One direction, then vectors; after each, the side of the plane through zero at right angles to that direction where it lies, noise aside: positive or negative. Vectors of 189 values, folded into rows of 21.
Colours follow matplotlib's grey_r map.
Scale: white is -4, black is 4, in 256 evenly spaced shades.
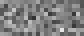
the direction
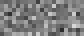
negative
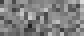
negative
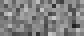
positive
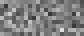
positive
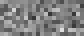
positive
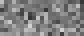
positive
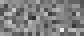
positive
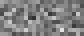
positive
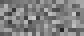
negative
